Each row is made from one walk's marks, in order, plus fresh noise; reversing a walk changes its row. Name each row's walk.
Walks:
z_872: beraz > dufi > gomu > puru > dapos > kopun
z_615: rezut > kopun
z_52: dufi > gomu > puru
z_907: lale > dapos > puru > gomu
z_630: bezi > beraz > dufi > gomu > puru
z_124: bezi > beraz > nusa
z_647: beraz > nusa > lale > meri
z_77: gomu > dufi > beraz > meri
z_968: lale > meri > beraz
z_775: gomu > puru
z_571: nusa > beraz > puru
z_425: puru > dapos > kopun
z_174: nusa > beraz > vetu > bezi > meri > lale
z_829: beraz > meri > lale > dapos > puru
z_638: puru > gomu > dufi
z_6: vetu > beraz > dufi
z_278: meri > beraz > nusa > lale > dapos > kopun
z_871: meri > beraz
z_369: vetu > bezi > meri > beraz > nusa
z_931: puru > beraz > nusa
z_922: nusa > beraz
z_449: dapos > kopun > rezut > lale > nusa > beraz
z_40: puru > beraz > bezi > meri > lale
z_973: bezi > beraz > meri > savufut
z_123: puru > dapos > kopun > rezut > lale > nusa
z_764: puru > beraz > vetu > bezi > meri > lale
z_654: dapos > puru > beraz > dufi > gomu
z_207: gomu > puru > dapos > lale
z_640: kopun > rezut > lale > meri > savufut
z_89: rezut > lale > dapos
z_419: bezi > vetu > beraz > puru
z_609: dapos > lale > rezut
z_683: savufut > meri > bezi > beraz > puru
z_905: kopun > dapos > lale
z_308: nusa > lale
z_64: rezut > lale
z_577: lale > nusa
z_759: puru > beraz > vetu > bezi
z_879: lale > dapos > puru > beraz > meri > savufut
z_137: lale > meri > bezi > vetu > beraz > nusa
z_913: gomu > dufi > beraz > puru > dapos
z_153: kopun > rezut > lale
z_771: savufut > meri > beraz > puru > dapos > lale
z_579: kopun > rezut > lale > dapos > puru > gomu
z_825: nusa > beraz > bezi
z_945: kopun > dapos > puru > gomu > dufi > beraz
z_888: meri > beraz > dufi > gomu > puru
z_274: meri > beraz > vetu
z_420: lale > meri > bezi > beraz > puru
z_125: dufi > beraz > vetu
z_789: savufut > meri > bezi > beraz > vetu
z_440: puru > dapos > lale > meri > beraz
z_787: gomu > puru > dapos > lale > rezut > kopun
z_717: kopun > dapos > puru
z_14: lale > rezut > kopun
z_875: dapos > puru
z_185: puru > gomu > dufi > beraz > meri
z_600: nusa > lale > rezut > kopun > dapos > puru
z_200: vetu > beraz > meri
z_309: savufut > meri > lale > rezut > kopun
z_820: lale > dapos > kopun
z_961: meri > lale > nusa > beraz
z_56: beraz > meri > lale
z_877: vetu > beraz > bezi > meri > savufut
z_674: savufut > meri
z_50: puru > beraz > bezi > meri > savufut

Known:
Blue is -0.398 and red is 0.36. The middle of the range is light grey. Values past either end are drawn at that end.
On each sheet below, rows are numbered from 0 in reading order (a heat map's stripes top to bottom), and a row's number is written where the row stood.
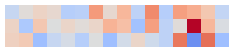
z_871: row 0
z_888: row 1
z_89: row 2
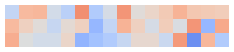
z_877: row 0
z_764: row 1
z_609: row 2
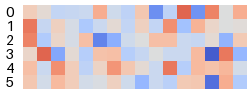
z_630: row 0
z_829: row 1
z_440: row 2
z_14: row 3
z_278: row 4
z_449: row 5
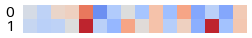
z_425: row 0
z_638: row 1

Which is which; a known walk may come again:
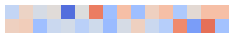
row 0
z_973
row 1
z_89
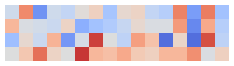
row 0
z_64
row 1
z_609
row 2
z_309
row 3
z_174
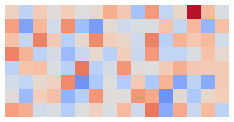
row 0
z_888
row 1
z_654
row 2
z_278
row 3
z_420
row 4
z_877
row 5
z_425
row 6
z_771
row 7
z_968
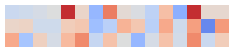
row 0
z_52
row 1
z_759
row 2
z_872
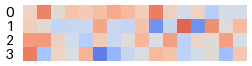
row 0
z_577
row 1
z_630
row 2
z_137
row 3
z_440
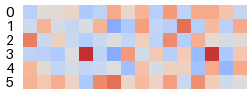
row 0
z_871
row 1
z_419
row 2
z_829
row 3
z_638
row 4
z_40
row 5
z_647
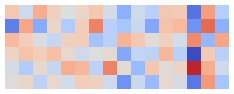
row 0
z_449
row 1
z_615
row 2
z_764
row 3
z_905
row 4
z_77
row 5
z_579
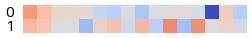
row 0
z_820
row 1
z_56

